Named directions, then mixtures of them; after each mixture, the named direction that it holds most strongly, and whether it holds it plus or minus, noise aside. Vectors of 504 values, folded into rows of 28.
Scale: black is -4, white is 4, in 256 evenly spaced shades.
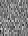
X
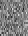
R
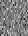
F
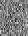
R, plus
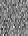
X, minus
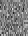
R, plus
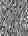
F, minus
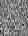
X, plus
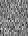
X, plus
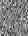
F, minus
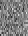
R, plus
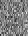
R, plus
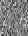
F, minus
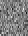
R, minus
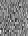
X, minus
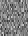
X, minus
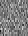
X, plus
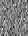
F, minus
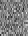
R, plus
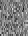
R, plus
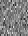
F, plus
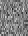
R, minus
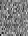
R, plus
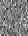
F, minus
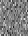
F, minus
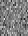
F, plus
